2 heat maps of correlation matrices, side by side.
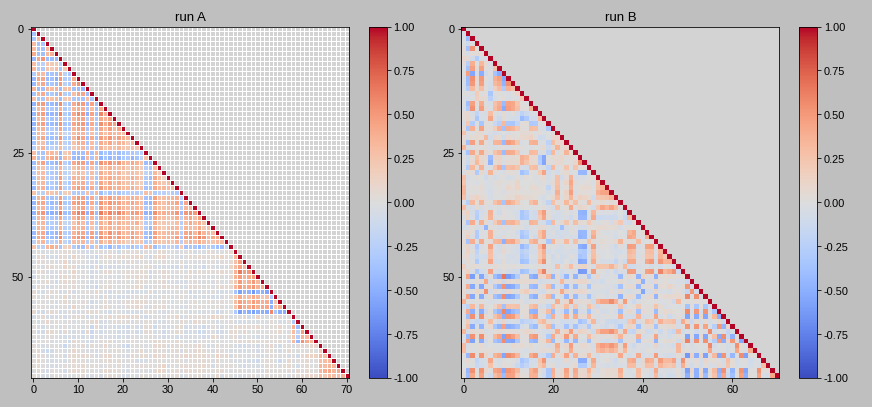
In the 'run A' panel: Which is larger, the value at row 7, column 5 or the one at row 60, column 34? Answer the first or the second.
the first
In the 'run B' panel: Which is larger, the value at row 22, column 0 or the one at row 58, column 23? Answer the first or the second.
the second
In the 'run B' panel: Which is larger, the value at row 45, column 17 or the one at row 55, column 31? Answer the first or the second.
the second
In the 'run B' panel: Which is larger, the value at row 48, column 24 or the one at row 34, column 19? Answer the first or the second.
the first
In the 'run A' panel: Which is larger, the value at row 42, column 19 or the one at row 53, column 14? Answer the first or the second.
the first
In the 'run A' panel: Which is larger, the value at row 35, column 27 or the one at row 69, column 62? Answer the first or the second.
the first
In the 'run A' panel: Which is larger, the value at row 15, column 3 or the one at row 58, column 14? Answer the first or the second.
the second
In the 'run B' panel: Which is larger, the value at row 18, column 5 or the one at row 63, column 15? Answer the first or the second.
the first
